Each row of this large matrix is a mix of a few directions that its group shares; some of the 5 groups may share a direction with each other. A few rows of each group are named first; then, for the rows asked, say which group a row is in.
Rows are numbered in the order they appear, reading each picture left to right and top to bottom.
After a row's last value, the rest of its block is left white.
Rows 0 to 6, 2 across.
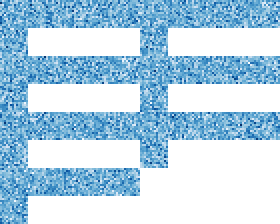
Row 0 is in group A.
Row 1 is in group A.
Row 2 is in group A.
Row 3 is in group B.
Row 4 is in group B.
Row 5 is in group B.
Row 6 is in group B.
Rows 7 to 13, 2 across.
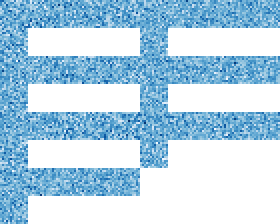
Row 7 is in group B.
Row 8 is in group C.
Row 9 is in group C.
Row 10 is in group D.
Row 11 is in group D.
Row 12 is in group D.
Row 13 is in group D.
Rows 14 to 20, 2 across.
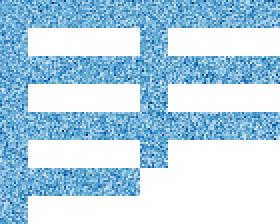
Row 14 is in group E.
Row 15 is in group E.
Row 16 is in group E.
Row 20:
B
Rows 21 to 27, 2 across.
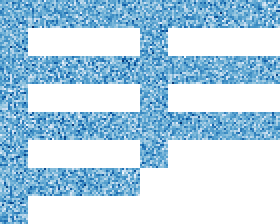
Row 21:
D
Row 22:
D
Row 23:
A
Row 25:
A
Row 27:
A
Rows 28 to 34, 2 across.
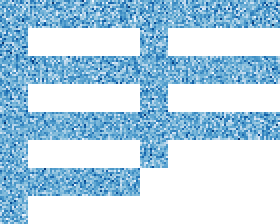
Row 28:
D
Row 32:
D
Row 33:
B
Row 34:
D
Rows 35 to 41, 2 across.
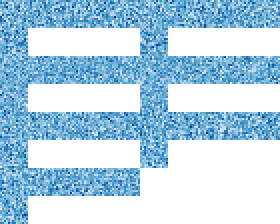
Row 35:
A
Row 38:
E
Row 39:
B
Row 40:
A
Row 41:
D
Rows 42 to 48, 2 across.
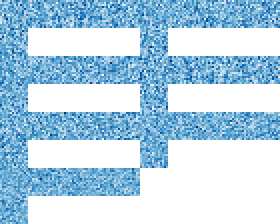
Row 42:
A
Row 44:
E
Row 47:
E
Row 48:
E
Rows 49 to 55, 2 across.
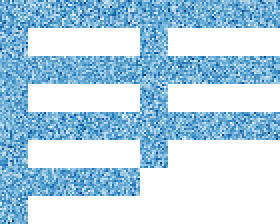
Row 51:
E
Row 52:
E
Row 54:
E
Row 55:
D
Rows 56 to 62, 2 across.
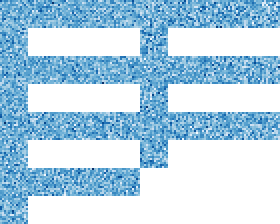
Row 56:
E
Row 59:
B
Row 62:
A
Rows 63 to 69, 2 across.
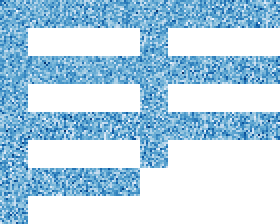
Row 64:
B
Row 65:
B
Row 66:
D
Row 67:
B
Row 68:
D
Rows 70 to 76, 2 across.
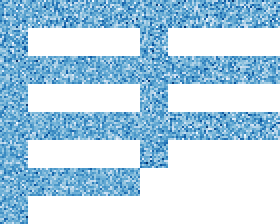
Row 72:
C
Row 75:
D
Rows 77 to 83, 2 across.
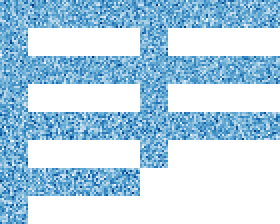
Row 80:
E
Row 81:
A
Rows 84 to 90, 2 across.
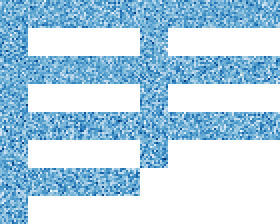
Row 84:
D
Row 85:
C
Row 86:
C
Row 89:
D
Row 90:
E
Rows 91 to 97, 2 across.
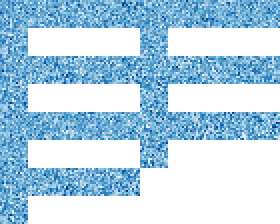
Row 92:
C
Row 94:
E
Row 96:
B
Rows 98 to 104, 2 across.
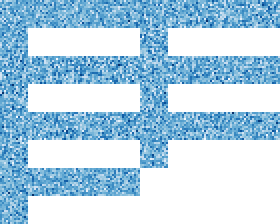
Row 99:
A
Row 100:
A
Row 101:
D
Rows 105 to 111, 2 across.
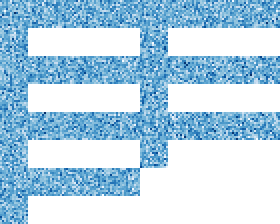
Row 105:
B
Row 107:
A
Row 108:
B
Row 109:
D
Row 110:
B
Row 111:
E
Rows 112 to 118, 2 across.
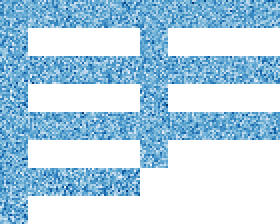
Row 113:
E
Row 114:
B
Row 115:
C
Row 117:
D
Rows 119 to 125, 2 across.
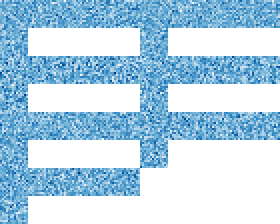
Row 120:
E
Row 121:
A
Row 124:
B
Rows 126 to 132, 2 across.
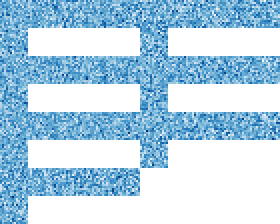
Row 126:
B
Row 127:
E
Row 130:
E
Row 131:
D
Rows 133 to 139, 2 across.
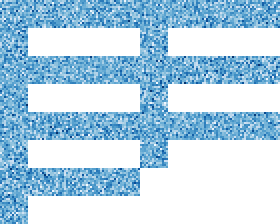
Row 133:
E
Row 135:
C
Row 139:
B
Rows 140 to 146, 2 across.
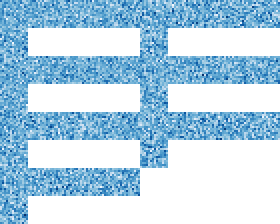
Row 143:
D
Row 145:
A
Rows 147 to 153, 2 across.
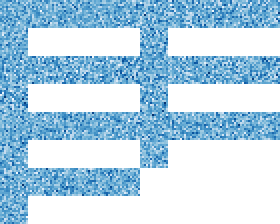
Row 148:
A
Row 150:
A
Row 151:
B
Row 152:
D
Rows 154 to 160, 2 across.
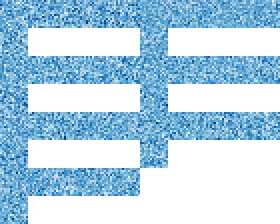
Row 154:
D
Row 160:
C
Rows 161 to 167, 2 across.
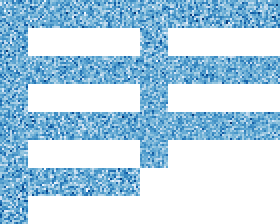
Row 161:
B
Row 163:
E
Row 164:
C
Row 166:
E
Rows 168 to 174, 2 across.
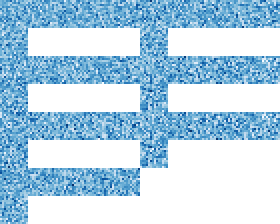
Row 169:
E
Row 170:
E
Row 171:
A
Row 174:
B
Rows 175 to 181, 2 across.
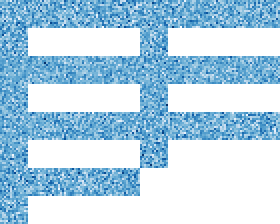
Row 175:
E
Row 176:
D
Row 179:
A
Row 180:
D
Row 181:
A
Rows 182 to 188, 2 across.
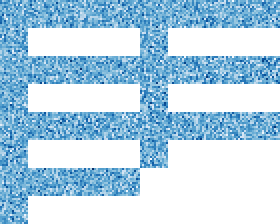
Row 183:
C
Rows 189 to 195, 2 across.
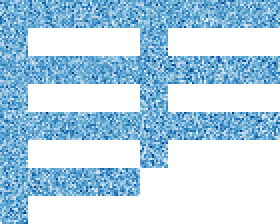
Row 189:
A
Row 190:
C
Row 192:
A
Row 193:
C
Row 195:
B
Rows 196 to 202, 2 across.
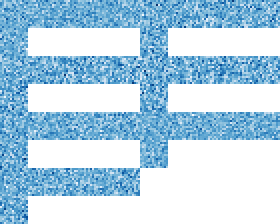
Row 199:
A
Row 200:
B
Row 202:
C
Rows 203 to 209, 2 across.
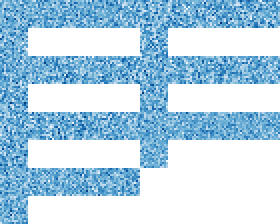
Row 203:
C
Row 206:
A
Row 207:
A
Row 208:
C
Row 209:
B
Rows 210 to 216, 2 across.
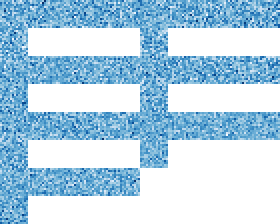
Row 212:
D
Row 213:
E
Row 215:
D
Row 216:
D
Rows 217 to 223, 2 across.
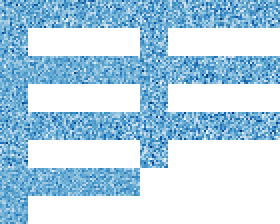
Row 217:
C
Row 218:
A
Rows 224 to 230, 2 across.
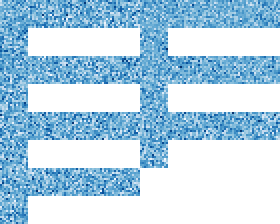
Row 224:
D
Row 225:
C
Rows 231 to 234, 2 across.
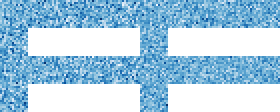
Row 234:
C
